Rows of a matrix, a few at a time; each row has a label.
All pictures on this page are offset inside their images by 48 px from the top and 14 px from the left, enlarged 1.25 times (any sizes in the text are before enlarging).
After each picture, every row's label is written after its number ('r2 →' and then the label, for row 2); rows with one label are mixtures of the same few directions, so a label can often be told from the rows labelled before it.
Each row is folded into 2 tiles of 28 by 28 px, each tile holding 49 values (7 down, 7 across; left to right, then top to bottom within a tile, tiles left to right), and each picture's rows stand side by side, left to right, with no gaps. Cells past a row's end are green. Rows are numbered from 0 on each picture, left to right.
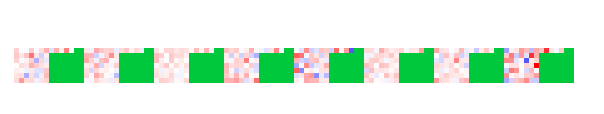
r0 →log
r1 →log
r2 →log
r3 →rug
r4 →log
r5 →log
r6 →rug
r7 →rug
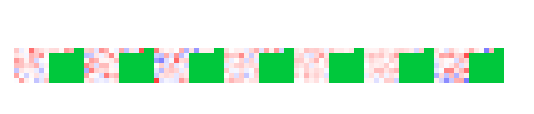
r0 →log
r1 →log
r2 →rug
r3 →log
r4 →log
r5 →rug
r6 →rug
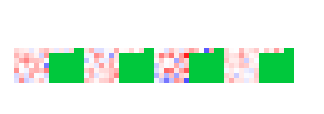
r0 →rug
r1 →log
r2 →rug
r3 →log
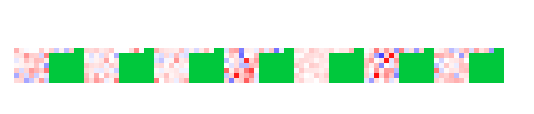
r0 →rug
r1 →rug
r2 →rug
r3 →log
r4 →log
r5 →log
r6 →log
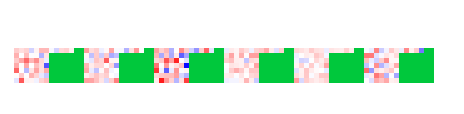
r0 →rug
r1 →rug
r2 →rug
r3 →rug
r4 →rug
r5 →log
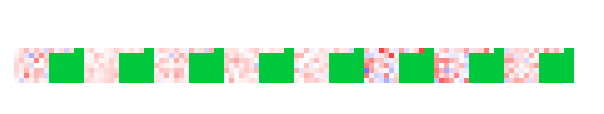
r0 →log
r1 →log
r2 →log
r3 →rug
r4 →log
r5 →log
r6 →rug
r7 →rug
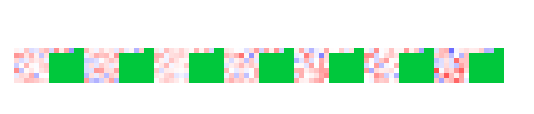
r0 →log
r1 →rug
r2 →log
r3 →log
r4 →log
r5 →log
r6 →log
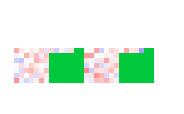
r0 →rug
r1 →log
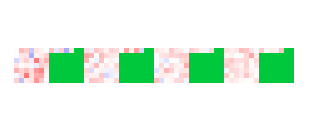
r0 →log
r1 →log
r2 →rug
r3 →log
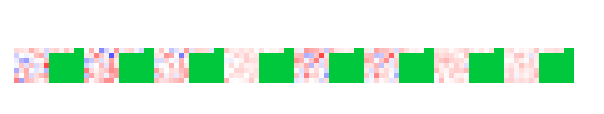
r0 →rug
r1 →log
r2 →log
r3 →rug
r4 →log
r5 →log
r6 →rug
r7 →log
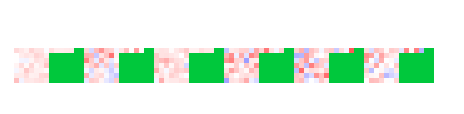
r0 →rug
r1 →log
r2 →rug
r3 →rug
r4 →log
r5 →log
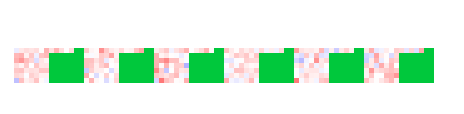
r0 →rug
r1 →log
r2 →rug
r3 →rug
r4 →rug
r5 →log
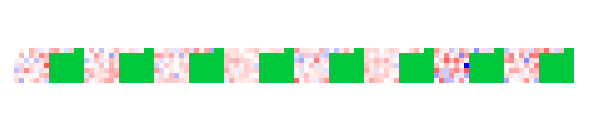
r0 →rug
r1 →log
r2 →log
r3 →rug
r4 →rug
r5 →rug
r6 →rug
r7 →rug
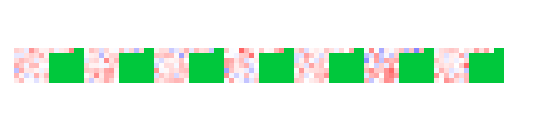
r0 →log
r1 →log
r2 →log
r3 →log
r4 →log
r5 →log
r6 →rug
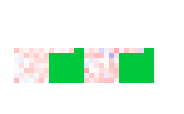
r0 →rug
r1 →log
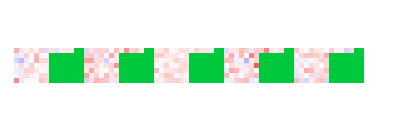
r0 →rug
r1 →rug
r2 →log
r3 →rug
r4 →rug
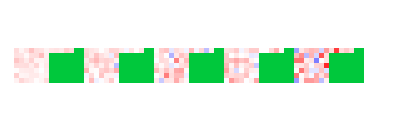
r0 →log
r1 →rug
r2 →log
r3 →rug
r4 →rug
